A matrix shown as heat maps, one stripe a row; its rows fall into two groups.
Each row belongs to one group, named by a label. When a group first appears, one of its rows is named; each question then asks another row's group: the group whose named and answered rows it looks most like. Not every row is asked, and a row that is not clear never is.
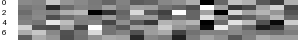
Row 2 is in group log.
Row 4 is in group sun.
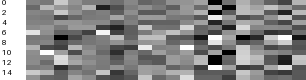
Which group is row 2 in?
sun
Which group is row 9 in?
log
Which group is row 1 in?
log
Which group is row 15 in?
log
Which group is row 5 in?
log
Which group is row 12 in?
sun
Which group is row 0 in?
sun
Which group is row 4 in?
sun
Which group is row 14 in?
log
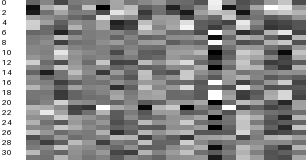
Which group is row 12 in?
log
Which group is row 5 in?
log
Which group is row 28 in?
log
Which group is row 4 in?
log
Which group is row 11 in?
sun
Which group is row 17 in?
log
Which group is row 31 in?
sun
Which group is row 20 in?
sun
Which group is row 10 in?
sun
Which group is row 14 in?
log
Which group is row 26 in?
log
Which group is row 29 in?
sun
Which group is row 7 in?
sun
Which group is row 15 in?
log
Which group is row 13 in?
sun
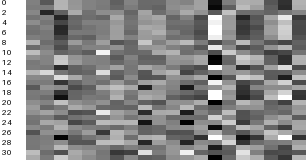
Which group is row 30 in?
log
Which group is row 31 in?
sun
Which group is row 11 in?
sun
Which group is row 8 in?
log
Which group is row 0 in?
sun
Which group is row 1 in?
sun
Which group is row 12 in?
sun
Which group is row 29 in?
sun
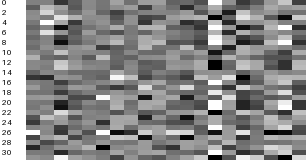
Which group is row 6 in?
log
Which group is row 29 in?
log
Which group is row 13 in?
sun
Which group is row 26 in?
log
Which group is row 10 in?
sun
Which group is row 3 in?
sun
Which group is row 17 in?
log
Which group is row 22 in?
sun
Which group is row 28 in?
log
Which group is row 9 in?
log
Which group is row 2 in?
log
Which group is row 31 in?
sun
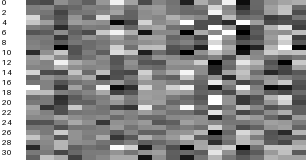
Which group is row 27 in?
log
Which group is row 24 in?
log
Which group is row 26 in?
sun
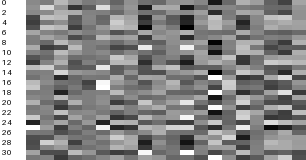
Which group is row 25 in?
log
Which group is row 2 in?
sun
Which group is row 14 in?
sun
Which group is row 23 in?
log
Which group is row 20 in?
log
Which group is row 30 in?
log
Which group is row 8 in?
sun
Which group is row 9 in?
log
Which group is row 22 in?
sun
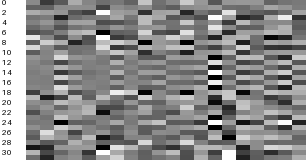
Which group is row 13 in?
sun
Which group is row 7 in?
log
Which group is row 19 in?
log
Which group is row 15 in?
sun
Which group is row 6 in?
log
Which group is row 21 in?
log
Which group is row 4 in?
log
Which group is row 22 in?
log
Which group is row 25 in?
sun
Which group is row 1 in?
log
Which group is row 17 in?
sun
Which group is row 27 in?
log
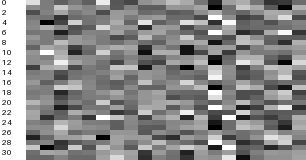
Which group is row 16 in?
log
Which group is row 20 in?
log
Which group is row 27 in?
log
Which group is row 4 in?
log
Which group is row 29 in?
log
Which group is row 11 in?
sun
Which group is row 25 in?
sun
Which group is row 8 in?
sun
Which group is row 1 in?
sun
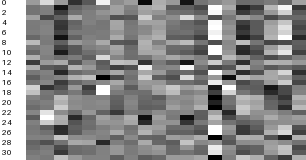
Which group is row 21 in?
sun
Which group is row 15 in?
log
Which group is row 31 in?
sun
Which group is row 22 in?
log
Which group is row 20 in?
sun
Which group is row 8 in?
log
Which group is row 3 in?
log
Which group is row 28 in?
log
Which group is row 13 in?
log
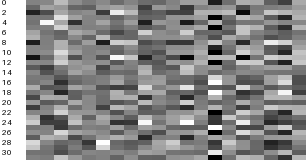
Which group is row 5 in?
sun
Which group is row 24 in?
log
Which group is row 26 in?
sun
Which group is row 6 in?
log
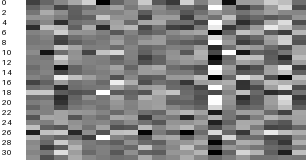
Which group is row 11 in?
sun
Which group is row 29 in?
log
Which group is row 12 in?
sun
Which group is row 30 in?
sun
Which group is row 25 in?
log
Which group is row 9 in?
sun
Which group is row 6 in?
sun
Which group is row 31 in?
log
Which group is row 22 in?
sun
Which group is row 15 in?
sun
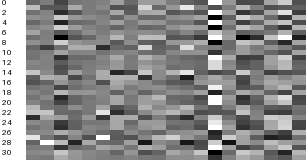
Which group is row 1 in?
log
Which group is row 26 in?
sun
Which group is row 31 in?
sun
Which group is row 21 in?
log
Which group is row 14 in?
log
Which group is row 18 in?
sun
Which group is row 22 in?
log
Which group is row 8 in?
sun
